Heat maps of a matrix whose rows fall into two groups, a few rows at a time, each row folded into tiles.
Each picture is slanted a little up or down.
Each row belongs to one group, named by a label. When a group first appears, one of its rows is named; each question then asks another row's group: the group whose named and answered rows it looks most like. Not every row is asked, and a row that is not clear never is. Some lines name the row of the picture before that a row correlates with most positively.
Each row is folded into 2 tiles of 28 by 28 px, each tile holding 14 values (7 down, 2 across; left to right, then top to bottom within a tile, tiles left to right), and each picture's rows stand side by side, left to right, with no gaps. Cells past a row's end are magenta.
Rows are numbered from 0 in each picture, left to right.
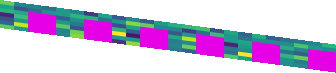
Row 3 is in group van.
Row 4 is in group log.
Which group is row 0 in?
log
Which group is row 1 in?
log
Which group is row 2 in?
log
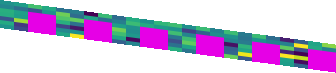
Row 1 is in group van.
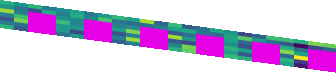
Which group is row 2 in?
van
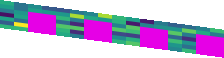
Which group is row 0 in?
log
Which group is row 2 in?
van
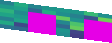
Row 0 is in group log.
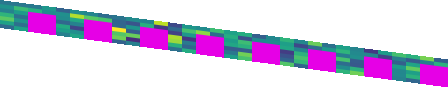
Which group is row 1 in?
log
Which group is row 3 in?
log
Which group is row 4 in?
van
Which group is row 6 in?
van
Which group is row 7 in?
van
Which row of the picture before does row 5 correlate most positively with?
1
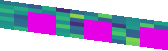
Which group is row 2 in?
log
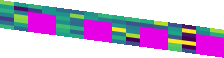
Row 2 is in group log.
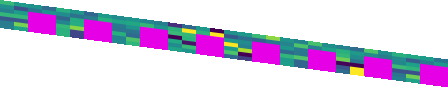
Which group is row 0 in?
van
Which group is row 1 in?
van
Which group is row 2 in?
log
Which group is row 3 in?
log
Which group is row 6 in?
van
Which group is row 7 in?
van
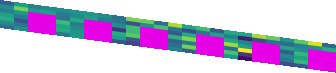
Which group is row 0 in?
log
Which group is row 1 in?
log
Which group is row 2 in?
van
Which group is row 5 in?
van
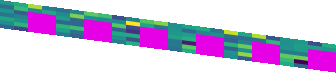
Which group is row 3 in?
van
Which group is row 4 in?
van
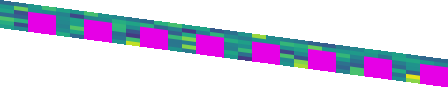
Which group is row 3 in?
van
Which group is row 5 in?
log
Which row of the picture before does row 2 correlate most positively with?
3
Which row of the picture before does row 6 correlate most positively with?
3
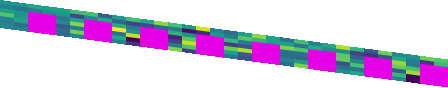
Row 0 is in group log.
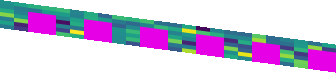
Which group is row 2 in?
van
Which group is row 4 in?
log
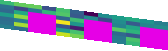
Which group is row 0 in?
van
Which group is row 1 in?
van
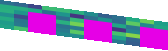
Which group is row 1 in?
van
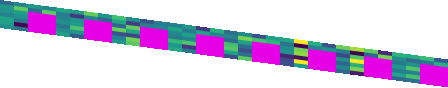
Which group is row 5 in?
van
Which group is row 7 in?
van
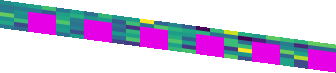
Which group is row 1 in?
log
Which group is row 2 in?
van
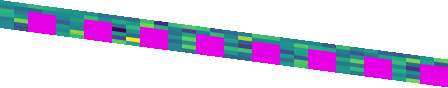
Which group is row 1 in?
log
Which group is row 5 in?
log
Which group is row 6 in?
van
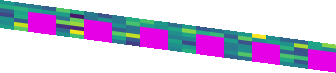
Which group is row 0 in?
log
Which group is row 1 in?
van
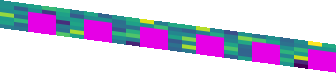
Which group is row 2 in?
van
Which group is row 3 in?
van
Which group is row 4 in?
log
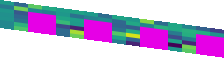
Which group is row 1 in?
van
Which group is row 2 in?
van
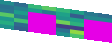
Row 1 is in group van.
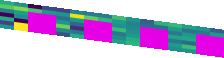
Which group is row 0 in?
log
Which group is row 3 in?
van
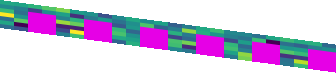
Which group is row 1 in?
van
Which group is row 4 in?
log
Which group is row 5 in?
van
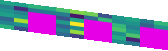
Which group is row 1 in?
van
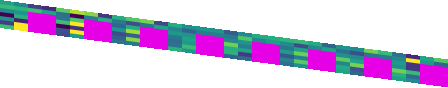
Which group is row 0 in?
log
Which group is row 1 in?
van
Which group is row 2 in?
van
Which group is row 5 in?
van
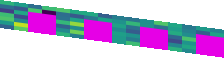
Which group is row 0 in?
log
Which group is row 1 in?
van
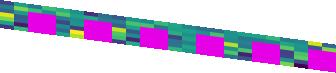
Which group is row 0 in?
log
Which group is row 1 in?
log
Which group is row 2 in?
log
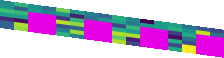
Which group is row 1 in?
van
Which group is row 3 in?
log
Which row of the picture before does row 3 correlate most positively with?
1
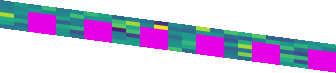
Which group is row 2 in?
log
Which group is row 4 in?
van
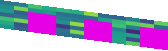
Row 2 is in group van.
